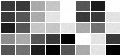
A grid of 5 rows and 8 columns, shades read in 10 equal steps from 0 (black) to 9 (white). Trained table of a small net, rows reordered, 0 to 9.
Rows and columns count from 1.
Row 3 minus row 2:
-1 0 1 -1 -1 4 2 0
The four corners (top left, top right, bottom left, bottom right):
2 9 3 0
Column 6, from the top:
3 2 6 9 6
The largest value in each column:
5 6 7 8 9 9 8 9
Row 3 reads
1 3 7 7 8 6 4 8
